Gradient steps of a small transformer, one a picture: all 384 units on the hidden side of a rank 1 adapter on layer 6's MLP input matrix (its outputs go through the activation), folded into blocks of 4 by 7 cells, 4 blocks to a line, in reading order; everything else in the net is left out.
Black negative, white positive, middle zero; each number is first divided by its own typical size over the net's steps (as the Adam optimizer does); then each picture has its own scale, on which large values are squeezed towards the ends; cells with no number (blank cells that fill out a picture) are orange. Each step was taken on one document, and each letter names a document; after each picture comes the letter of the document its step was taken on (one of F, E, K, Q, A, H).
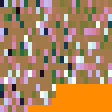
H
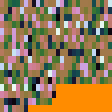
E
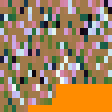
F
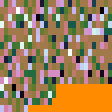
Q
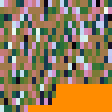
E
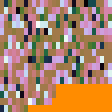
Q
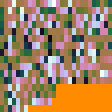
E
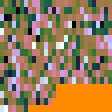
Q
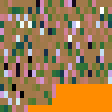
H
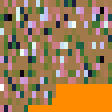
Q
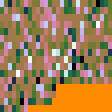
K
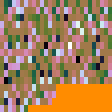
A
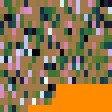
F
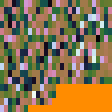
E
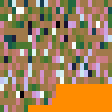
Q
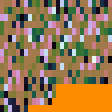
E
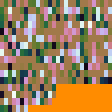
E
